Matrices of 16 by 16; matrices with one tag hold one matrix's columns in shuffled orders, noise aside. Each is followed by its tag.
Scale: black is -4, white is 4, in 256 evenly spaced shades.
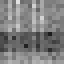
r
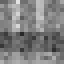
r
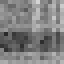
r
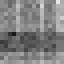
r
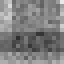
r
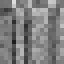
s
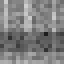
r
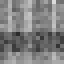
r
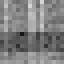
r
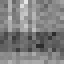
r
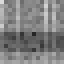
r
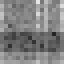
r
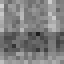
r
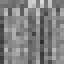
s
